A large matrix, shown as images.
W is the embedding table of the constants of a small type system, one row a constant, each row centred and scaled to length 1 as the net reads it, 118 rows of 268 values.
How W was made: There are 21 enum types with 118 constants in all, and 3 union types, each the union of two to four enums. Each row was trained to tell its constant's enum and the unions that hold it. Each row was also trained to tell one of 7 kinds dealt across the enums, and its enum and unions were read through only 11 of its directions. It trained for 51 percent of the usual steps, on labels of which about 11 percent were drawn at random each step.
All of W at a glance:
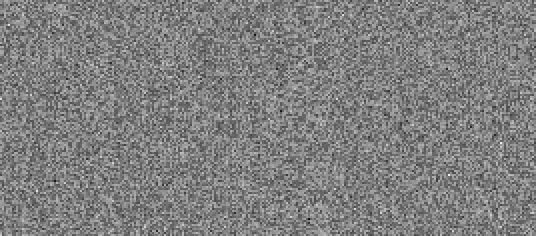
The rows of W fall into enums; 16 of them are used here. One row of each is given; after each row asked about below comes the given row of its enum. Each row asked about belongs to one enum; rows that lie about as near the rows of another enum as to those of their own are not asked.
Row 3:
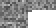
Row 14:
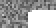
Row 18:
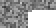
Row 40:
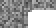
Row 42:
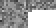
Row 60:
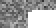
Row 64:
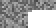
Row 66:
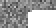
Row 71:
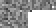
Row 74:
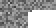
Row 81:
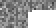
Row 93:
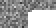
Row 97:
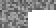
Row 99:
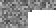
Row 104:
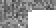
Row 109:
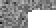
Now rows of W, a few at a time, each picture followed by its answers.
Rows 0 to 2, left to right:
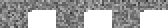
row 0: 97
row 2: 14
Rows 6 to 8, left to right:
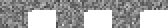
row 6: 60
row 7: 14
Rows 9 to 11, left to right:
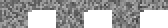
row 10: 66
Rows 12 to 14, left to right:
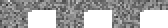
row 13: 18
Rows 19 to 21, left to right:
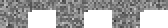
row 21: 74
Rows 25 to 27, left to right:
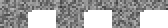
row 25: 74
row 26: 71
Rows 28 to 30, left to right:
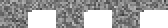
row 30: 99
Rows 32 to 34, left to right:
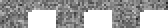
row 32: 74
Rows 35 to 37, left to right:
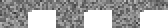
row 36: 3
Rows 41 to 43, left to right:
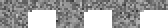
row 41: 71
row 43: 104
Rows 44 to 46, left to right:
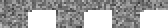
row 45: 97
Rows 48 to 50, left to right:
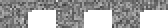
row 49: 60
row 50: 64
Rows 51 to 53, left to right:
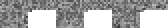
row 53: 60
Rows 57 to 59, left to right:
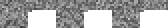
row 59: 3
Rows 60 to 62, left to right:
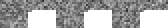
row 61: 18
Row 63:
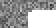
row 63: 74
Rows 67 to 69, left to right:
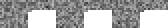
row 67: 18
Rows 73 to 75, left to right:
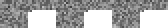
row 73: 71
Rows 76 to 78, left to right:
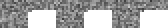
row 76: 97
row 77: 14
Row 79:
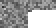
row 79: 109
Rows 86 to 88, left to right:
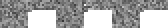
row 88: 42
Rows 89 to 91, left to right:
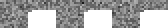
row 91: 3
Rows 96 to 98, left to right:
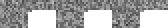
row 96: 71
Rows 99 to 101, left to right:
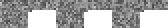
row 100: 66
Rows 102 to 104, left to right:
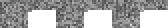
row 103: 81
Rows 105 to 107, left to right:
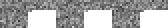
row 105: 60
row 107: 3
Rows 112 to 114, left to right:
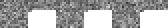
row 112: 14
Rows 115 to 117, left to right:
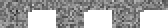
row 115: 81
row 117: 97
